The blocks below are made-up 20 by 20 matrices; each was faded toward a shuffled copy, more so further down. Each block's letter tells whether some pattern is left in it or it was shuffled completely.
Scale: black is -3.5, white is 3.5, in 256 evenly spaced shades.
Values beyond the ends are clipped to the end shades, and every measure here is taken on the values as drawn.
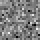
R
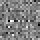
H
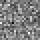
R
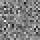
H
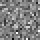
R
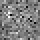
R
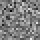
R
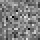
H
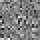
H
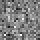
H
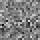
H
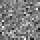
R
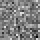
R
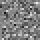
R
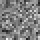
H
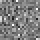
H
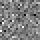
R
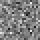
R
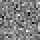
R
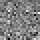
H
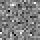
R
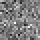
R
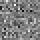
R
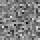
R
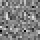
H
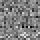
H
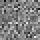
H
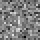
R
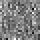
H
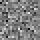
H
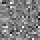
H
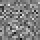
H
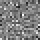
H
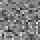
H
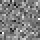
R
